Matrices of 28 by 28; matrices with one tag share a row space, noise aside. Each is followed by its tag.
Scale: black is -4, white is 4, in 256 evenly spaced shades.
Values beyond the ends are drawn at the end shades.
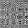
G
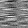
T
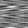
T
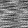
T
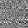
G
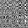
G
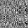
G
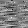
T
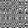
G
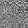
G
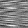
T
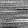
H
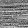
H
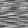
T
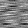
T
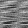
T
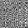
G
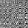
G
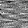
T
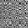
G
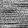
H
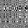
G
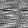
T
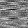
T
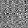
G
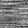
H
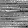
H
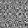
G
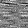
T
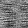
T
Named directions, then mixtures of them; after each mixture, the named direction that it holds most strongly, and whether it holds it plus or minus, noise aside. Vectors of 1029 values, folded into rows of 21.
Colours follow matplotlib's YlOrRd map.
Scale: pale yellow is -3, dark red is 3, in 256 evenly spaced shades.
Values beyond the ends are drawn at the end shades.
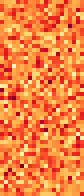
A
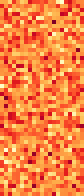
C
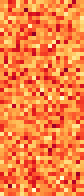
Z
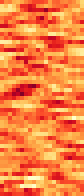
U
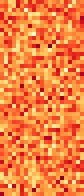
Z, minus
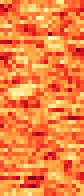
U, minus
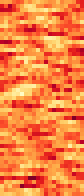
U, minus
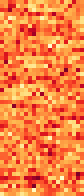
Z, plus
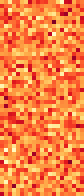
C, plus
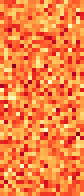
A, minus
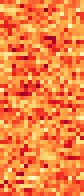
A, minus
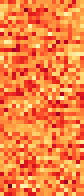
Z, plus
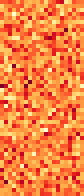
A, minus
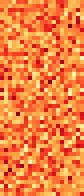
A, plus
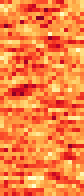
U, plus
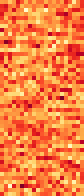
Z, minus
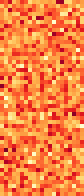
C, minus
